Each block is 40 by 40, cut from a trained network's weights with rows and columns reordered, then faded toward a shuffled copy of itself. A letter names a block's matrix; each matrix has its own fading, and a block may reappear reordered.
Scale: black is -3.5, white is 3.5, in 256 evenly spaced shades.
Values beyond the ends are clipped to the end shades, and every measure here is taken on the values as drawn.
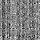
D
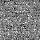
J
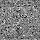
J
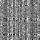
D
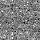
J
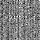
D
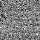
J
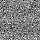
J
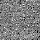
J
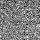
J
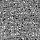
J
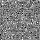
J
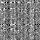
D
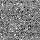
J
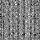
D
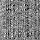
D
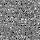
J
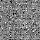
J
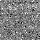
J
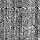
D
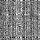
D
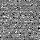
J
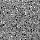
J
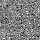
J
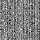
D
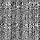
D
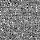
J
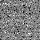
J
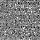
J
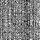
D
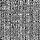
D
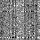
D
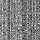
D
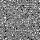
J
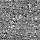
J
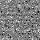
J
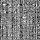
D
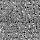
J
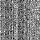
D
